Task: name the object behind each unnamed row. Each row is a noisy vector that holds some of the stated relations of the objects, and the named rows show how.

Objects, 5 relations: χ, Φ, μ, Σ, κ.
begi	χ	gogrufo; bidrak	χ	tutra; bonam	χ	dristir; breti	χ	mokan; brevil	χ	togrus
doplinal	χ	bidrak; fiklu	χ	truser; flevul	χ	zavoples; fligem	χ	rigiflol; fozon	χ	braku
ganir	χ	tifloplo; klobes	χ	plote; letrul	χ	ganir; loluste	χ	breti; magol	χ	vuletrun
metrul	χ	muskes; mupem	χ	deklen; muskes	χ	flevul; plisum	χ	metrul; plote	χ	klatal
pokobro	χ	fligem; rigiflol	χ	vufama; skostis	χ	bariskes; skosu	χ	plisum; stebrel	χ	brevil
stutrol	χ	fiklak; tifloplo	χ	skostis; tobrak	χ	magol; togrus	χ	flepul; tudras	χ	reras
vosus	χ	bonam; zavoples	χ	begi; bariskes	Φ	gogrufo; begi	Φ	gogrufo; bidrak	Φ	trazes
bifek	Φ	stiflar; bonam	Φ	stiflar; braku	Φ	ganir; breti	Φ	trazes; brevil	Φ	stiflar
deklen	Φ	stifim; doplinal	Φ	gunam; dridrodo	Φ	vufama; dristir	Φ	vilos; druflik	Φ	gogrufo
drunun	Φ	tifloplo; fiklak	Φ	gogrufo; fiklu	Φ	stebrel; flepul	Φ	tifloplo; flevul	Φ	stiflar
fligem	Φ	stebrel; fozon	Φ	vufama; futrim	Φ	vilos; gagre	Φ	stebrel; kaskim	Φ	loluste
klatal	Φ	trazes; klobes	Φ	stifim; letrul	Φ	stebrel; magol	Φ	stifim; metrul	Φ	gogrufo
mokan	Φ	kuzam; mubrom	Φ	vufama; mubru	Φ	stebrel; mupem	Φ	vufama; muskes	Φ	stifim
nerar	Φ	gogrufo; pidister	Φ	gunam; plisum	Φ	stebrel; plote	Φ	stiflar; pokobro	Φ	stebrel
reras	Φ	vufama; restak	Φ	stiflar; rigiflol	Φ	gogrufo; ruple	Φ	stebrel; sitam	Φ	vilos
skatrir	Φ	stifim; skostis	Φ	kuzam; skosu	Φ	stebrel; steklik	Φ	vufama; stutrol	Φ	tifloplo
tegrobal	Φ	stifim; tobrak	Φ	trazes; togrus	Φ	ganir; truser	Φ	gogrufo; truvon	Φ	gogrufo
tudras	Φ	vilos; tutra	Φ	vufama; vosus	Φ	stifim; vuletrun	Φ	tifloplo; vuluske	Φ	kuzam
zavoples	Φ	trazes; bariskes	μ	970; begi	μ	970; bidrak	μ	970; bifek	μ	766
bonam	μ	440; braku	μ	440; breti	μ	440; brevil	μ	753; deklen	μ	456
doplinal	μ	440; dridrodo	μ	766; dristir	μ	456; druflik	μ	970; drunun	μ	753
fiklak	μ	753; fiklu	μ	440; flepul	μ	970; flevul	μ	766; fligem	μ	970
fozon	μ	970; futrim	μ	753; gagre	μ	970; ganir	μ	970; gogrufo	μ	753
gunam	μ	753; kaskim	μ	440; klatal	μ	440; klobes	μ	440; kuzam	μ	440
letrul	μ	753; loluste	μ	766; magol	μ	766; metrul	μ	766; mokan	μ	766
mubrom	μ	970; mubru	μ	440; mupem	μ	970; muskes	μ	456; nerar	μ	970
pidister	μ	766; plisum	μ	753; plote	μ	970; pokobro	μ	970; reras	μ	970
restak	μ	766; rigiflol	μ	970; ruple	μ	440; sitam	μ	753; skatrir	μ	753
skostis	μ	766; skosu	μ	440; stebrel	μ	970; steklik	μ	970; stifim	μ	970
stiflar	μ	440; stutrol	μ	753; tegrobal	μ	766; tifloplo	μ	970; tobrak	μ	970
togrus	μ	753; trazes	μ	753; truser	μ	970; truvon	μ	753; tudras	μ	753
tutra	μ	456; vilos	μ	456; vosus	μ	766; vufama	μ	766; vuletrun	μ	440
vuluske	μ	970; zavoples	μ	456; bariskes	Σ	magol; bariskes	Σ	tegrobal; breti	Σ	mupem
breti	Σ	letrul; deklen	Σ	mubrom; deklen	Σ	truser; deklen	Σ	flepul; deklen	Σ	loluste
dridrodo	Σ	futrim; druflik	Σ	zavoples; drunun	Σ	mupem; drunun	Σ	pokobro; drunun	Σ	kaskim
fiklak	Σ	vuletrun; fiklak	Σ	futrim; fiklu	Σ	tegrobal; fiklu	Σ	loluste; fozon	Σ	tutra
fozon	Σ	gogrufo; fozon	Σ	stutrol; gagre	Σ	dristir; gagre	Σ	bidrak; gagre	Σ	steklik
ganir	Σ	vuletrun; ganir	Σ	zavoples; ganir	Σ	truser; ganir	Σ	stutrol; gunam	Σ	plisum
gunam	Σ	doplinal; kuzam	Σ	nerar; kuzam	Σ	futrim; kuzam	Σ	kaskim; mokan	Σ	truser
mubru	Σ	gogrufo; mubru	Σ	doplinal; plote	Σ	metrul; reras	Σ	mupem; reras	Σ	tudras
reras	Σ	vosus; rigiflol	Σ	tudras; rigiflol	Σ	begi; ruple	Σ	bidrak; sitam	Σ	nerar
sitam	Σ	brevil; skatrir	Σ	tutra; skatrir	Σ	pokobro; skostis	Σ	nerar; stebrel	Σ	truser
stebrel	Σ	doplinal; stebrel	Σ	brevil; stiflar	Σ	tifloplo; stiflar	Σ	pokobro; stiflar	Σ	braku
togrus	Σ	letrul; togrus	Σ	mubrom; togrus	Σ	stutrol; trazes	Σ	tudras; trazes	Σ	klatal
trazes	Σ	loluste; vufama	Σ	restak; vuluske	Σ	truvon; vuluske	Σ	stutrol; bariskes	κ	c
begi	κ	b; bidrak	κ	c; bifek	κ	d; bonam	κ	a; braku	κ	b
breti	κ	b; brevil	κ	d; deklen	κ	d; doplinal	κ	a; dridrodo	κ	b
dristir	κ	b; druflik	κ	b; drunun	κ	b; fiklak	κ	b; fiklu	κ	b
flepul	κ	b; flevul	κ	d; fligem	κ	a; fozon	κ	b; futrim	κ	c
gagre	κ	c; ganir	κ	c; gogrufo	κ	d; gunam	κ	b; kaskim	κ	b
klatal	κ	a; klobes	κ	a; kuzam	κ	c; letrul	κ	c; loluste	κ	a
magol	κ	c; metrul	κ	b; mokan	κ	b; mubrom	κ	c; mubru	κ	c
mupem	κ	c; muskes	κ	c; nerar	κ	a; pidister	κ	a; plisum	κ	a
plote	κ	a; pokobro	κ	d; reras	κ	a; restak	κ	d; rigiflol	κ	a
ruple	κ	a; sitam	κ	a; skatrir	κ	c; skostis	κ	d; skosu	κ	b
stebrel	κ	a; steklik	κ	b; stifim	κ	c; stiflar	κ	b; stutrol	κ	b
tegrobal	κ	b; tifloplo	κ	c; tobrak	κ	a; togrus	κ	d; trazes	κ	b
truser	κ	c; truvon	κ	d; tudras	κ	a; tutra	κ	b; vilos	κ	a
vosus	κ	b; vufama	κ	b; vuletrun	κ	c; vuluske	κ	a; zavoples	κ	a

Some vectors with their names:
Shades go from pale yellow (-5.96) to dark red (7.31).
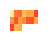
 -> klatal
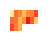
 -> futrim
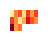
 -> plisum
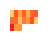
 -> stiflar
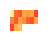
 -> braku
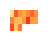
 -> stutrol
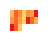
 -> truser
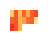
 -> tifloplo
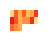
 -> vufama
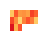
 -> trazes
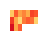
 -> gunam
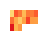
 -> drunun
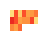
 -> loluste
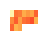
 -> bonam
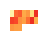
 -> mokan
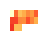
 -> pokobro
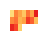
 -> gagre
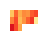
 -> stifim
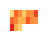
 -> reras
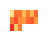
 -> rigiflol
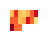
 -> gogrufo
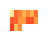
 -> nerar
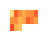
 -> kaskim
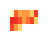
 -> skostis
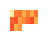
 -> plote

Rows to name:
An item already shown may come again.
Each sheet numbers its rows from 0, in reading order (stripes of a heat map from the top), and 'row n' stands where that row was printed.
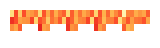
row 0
loluste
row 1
stiflar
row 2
vilos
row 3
vilos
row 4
bonam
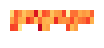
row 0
vuletrun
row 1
fiklak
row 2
bonam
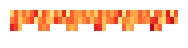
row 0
kuzam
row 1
zavoples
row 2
vosus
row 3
kuzam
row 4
fozon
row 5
metrul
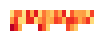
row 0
muskes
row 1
gagre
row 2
skostis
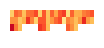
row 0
skatrir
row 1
tifloplo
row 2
letrul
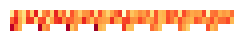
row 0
flevul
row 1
skosu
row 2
truvon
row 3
togrus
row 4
pokobro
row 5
mupem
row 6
tutra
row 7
bonam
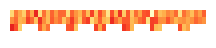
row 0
gagre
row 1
stebrel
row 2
magol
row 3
begi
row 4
tifloplo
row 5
pokobro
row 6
fiklu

